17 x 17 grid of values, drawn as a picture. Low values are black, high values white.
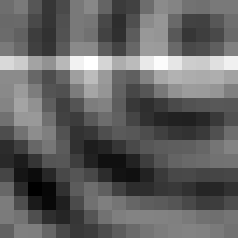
Concentric rings centre on the top right. Row 5 differs from the rows beside it. The ninth with the lowest average is the bottom left.
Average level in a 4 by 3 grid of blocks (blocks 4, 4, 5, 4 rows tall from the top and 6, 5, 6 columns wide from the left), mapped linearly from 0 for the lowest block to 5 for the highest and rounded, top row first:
222 / 445 / 101 / 122
